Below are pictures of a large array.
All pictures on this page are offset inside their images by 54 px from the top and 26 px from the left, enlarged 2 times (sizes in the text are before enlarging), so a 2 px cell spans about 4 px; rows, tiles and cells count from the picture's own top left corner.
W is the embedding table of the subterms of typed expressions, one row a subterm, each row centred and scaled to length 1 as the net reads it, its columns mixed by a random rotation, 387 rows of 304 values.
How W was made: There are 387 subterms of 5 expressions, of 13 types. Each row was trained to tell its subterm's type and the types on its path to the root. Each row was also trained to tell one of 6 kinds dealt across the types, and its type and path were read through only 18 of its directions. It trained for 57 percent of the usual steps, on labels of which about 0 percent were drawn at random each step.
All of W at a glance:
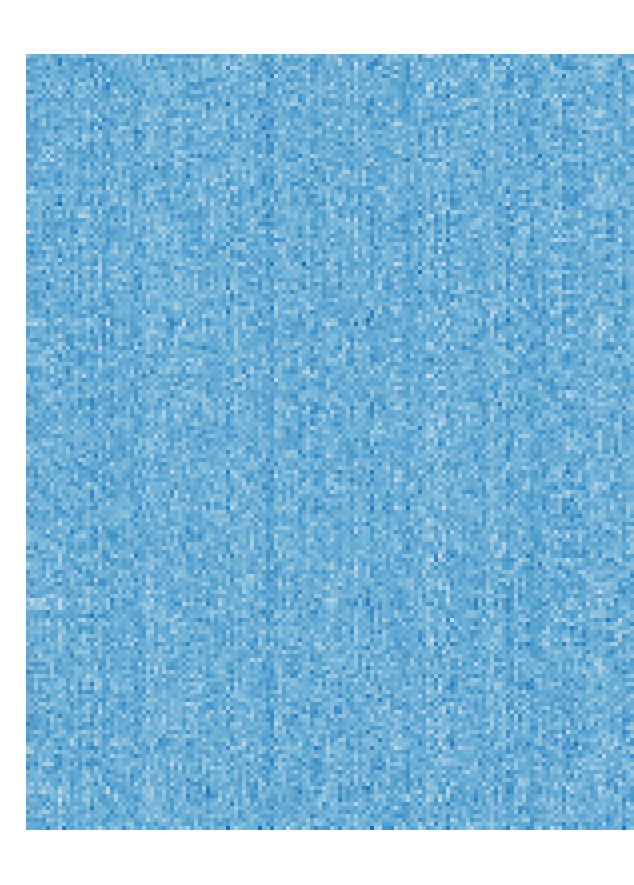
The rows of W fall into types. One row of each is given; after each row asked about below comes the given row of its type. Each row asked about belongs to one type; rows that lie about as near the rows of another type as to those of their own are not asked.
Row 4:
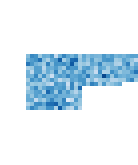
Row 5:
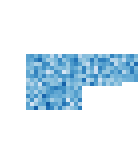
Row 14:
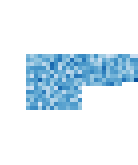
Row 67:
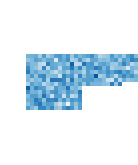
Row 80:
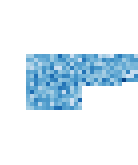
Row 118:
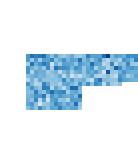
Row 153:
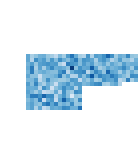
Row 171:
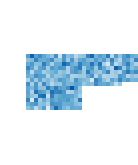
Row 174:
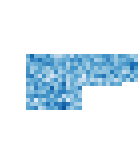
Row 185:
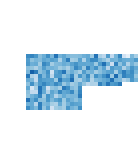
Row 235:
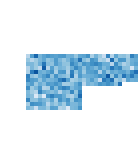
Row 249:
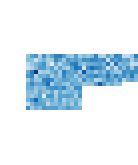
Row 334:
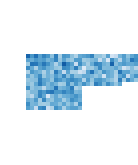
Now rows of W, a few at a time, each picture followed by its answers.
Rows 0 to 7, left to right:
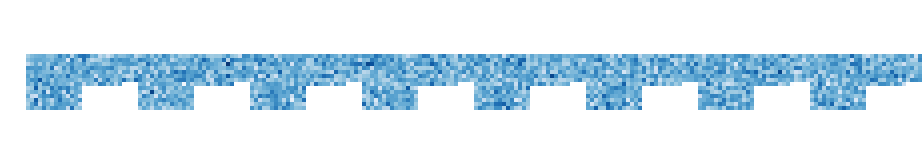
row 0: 171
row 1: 334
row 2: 174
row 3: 334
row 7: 4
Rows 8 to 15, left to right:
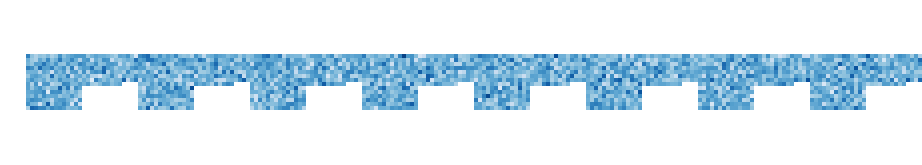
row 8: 185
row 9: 185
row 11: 5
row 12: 249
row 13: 4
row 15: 67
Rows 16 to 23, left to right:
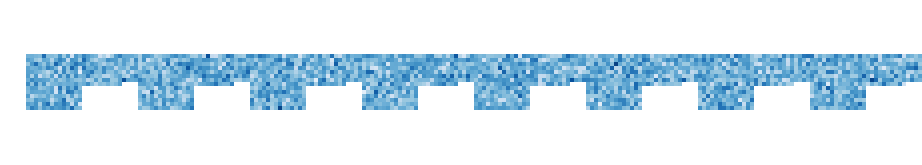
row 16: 174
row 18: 185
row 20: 4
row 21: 174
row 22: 5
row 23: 118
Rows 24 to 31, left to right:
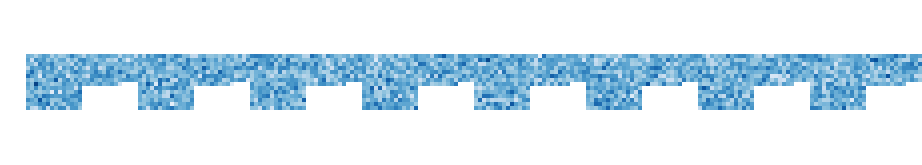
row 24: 235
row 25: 80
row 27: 153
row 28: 14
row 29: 5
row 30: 5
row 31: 118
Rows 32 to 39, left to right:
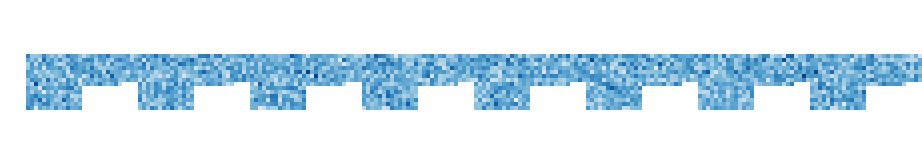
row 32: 153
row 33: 235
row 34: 171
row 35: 174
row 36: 5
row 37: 118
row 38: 4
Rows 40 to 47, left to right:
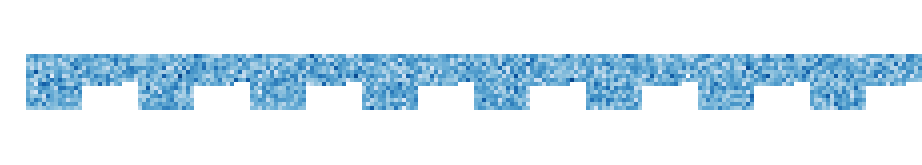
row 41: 171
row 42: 67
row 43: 5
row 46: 5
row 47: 174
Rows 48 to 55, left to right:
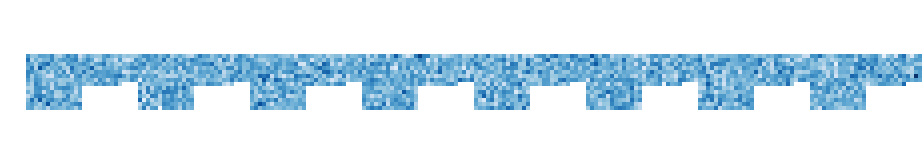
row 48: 185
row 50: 4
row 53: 174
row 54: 185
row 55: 67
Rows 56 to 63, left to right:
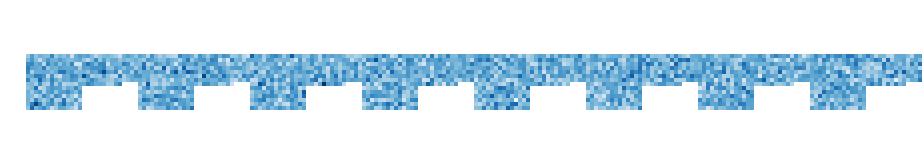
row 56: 4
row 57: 171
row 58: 118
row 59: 14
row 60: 5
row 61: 171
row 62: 171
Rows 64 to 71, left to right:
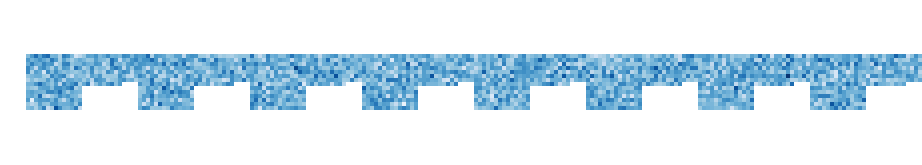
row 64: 80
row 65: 334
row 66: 153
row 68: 249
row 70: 67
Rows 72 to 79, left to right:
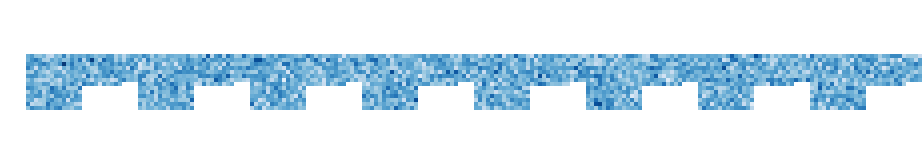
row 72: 334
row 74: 334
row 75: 80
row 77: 5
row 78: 67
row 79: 171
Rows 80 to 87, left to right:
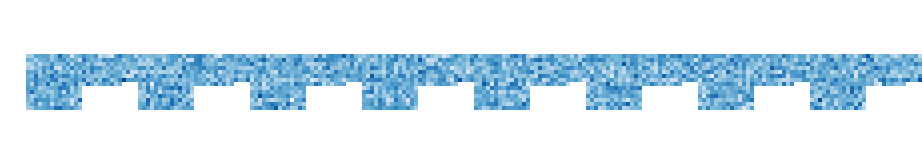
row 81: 171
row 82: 14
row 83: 4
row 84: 80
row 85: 118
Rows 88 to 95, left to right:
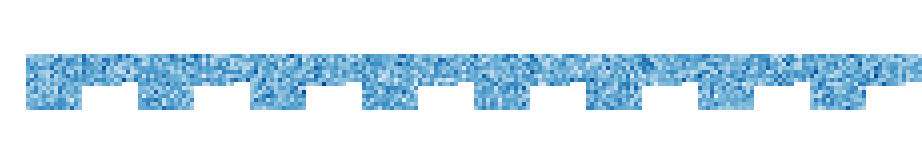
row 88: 4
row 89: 235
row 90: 5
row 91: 334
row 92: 185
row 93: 153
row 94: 334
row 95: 5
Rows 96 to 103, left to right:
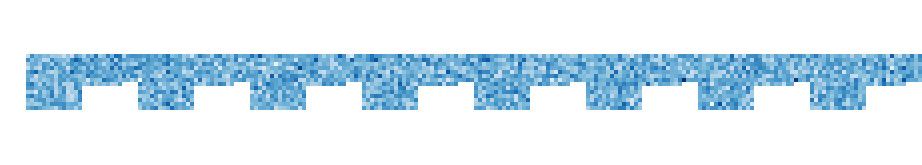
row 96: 174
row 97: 4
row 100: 67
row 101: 80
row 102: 153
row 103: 249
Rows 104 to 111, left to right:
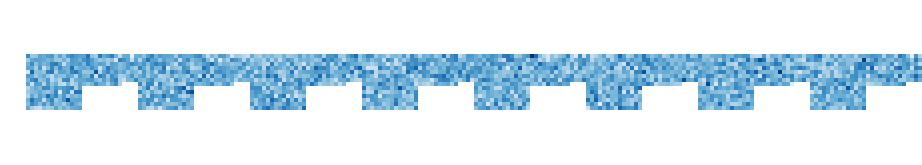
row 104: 171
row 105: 171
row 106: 80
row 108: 67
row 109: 249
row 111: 67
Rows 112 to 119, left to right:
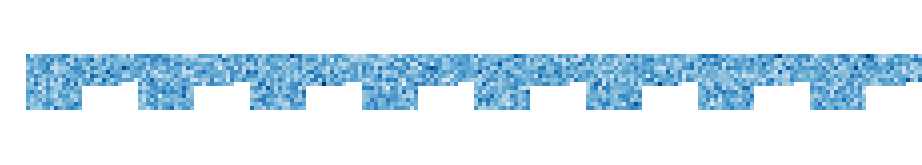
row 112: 80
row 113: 4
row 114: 118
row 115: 249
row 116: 14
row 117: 118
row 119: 67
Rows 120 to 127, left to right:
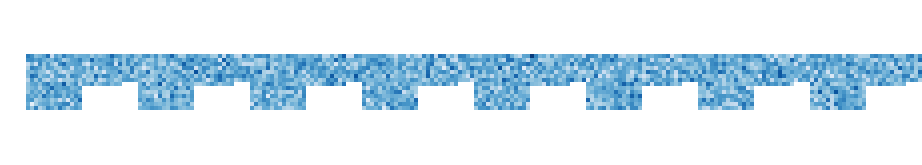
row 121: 249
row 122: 235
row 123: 80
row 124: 67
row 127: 4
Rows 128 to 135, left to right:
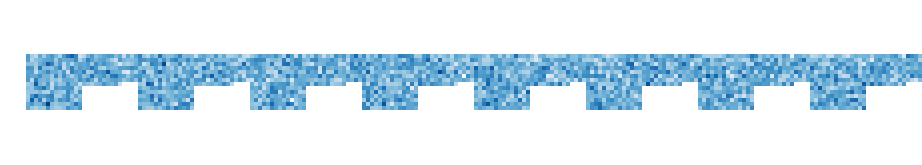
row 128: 185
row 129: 80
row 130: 5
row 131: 334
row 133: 249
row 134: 171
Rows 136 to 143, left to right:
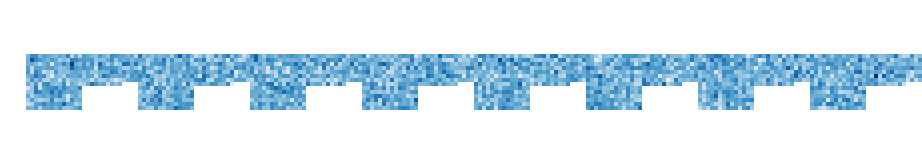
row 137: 5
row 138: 118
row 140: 153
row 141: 185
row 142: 235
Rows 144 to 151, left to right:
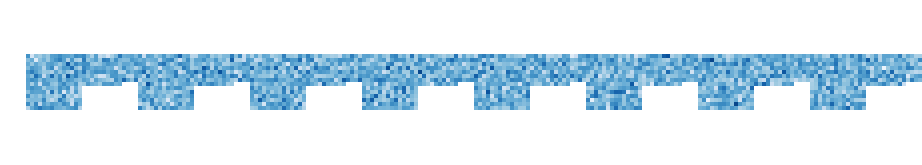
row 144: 14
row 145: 14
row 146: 249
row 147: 249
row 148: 334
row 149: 153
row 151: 4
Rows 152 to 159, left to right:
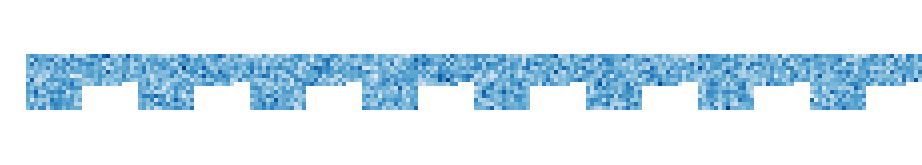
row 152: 153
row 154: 249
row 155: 153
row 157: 118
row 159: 4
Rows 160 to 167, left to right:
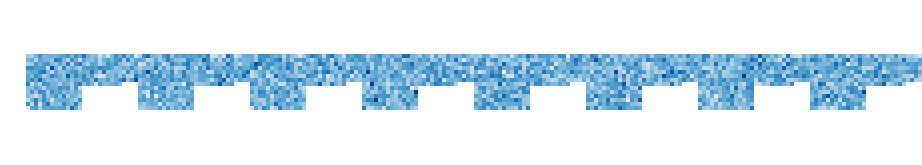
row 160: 5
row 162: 334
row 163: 235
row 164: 171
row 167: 174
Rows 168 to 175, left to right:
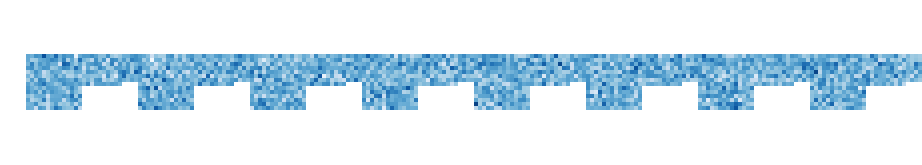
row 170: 5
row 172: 334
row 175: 334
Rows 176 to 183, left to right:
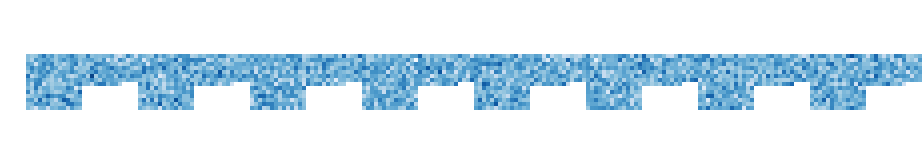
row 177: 235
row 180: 334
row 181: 185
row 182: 185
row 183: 5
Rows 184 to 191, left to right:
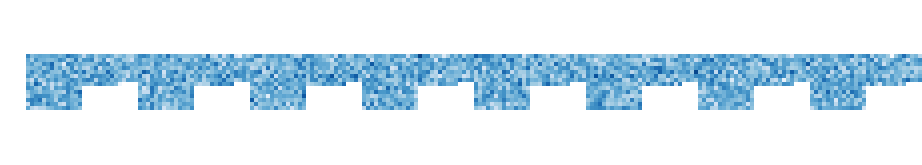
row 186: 235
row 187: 334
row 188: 67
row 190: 334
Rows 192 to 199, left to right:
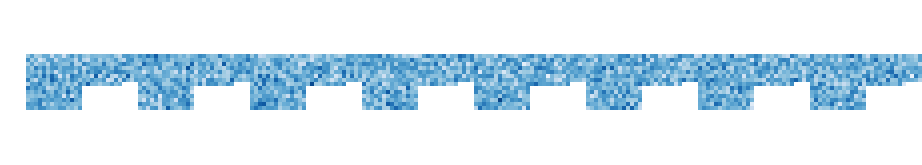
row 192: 235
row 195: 4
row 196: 249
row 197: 5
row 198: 174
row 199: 334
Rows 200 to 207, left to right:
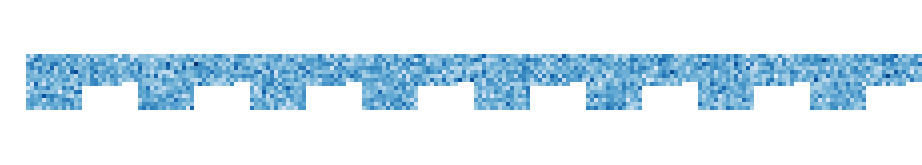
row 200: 171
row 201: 153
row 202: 185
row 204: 4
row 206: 334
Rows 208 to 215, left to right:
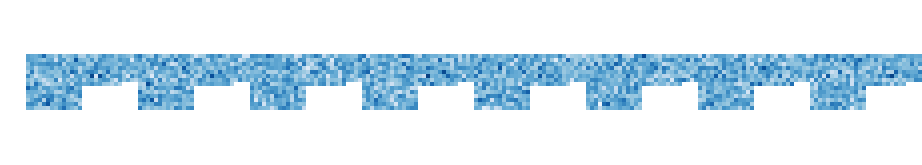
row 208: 174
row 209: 153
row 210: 174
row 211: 14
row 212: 171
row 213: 174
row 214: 235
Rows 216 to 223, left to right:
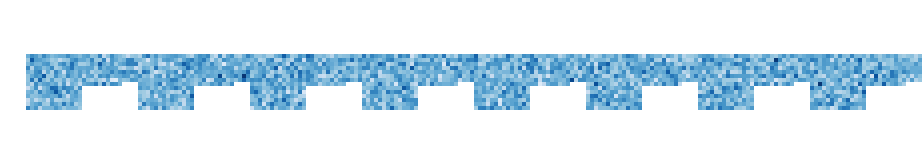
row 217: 235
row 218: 249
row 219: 185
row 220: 185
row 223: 174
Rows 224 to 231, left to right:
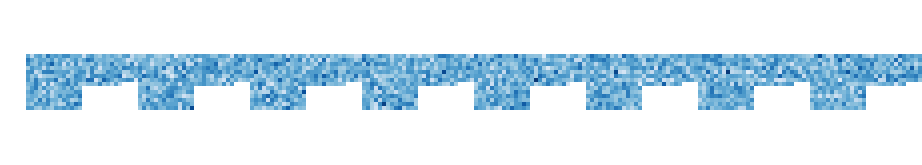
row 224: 80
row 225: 171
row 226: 174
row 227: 174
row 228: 118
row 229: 185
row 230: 185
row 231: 4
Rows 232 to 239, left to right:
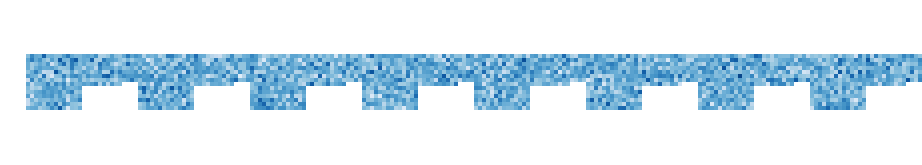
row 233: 249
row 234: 185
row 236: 249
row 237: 4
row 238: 67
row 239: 4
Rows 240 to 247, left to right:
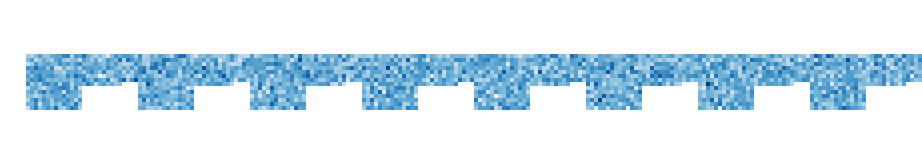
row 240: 5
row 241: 185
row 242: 4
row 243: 171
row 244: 80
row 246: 235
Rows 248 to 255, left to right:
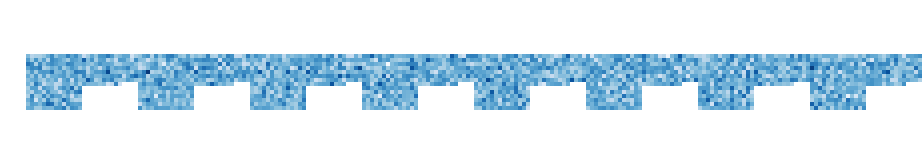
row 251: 118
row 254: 249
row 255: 334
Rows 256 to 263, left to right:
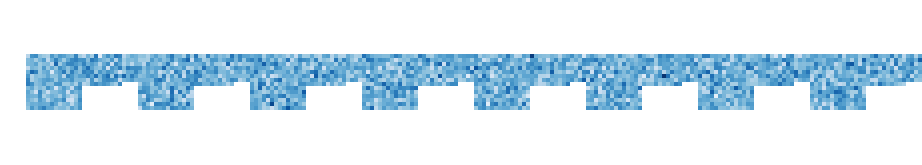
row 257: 249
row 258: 174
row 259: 118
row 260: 185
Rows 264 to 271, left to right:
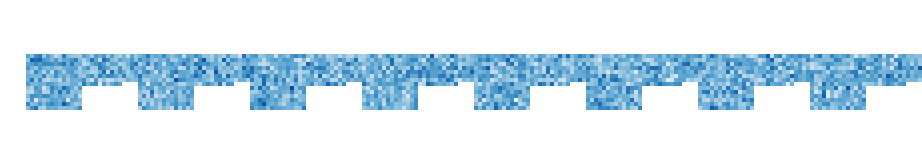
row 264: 334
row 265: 334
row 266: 185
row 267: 14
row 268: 5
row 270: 14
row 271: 80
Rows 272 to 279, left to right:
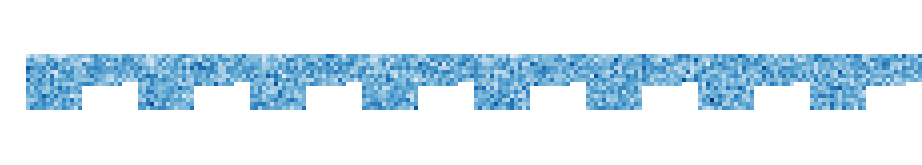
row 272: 174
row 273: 185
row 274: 153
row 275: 153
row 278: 235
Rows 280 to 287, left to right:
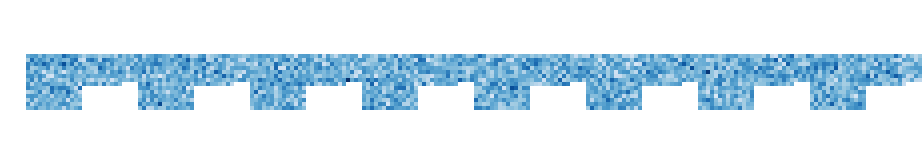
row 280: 334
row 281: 334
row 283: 153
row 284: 185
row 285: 174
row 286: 249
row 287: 334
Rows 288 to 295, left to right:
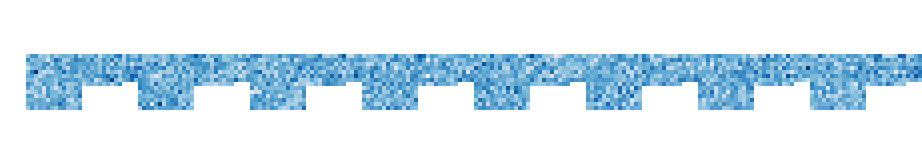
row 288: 4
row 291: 235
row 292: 334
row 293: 249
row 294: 80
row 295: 5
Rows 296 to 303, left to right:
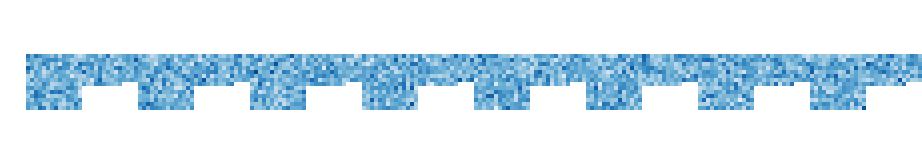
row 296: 185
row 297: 4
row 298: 14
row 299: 5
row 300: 174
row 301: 153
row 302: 14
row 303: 153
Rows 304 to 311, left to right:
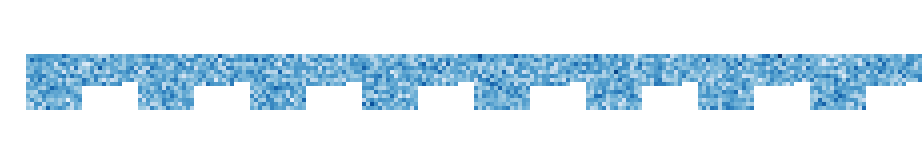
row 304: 5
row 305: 249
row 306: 5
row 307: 334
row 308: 118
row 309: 185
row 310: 153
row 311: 171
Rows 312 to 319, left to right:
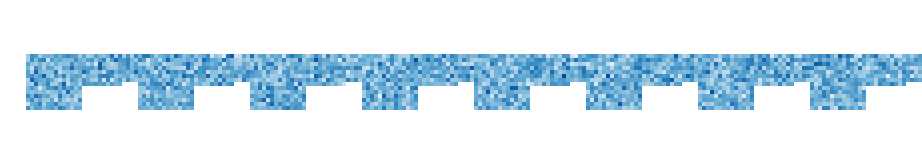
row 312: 249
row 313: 5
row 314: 5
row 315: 249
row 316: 185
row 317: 118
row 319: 334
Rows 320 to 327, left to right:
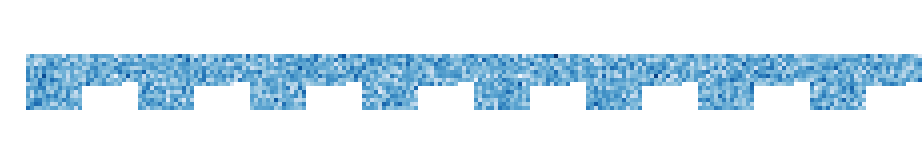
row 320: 235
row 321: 4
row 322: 4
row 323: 334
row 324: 153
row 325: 235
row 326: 249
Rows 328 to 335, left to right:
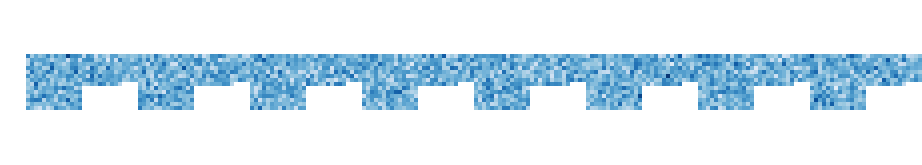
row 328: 171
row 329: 153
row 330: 185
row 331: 185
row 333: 235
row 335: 185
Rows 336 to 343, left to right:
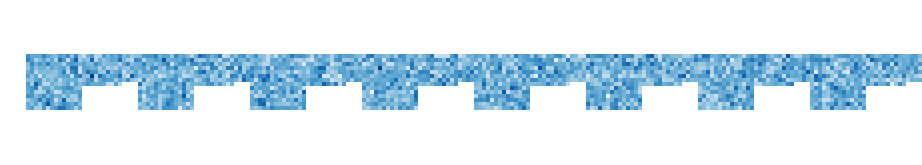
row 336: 174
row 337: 235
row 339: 5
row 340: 171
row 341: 67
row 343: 118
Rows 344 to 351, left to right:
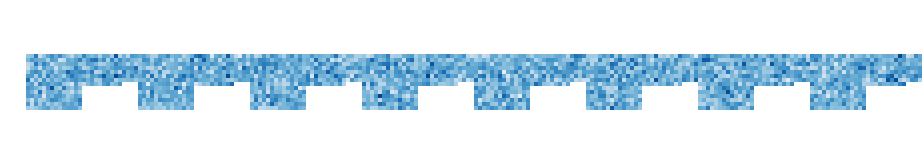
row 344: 80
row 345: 67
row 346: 334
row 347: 174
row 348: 80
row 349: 14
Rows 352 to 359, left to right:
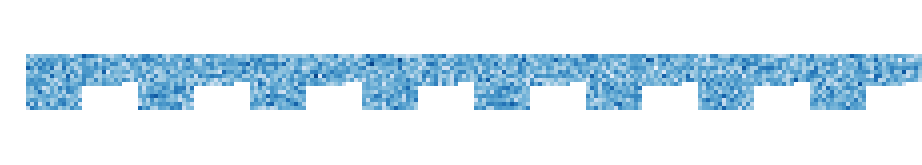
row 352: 334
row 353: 174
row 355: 174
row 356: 174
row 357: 118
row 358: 235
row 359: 5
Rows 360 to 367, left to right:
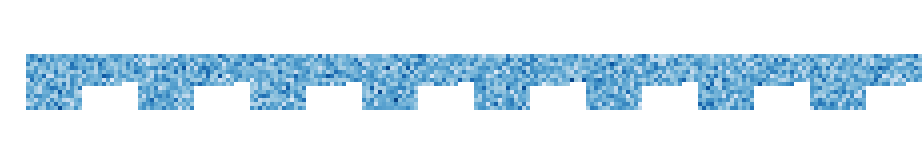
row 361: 235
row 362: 14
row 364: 174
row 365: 174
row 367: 5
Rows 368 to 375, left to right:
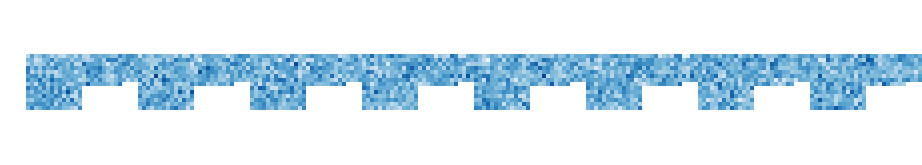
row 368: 174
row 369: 174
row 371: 67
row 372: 185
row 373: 67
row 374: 249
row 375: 118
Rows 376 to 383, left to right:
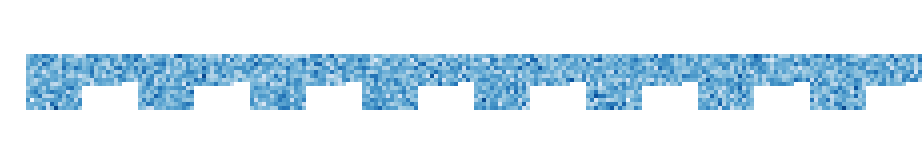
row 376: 80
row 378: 174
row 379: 185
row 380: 118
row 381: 14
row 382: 67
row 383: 4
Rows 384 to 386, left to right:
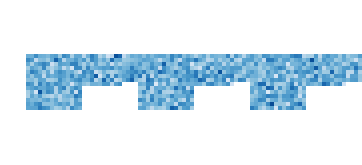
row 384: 5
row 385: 4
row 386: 118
